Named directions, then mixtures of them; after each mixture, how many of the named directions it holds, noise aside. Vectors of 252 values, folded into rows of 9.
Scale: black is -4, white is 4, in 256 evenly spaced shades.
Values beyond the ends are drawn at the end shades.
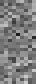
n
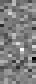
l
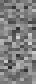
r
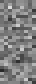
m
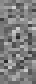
one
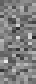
three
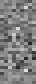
two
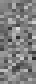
three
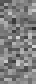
three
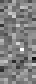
two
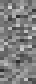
one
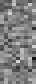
two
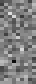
three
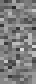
two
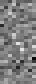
one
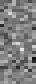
one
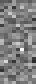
three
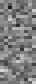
one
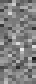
one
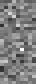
three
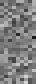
one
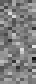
two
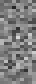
one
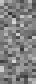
three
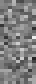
three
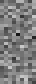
three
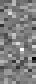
one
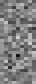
one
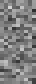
one
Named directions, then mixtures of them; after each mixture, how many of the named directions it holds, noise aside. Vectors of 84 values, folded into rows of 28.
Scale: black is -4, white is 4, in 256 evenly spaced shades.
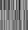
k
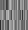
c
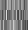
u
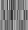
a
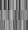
two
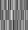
two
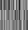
one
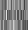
one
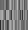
one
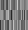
two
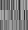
three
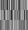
three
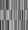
one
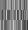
one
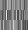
one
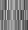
two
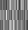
three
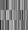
one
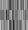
two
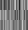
one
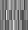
three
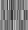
one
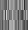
three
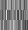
one
